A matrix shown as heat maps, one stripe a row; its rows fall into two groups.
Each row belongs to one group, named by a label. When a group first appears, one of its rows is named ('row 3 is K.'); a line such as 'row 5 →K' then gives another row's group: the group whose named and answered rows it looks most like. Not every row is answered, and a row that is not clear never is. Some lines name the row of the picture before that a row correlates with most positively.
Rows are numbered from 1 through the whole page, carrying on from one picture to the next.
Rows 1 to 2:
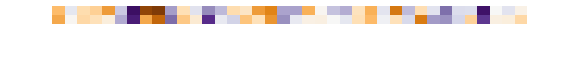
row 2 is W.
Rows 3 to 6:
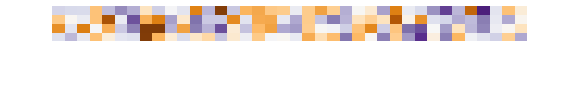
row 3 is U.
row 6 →U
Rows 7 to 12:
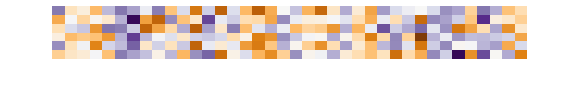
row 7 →U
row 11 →U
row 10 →W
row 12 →W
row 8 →W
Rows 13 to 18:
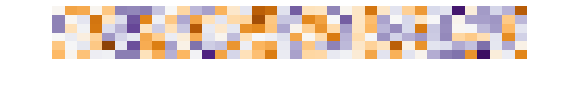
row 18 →W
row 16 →U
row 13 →W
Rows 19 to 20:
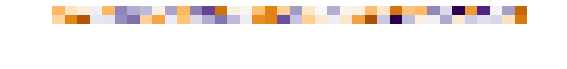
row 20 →W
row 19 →W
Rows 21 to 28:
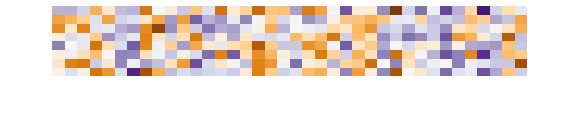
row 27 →W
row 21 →U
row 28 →U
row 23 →W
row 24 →U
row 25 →U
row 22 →W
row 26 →U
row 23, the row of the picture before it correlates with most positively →20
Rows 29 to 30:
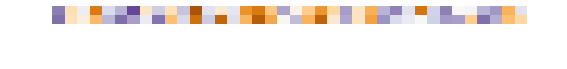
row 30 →U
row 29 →U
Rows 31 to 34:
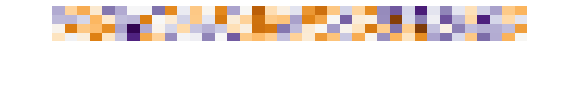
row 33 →W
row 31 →U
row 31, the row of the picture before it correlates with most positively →30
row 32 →U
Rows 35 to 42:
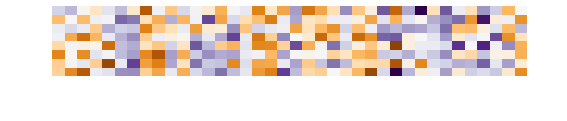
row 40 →W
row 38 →U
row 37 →U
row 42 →W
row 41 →W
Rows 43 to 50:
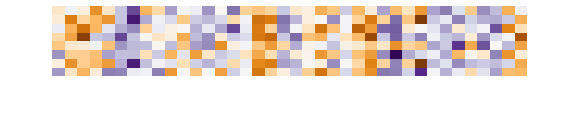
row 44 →W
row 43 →U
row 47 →W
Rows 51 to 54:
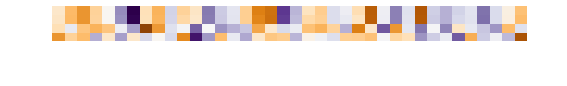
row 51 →W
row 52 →W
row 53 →U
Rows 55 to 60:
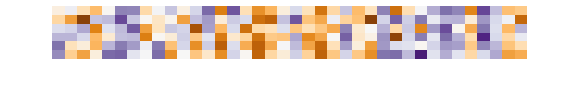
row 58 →U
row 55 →U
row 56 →W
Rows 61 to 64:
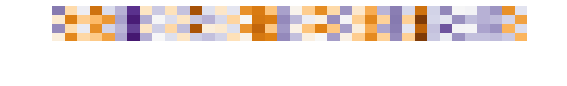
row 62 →W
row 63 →U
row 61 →U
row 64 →W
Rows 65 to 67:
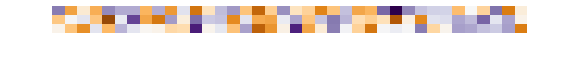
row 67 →W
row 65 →U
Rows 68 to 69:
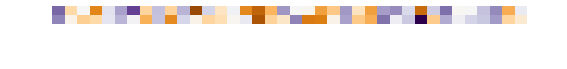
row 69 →U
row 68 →U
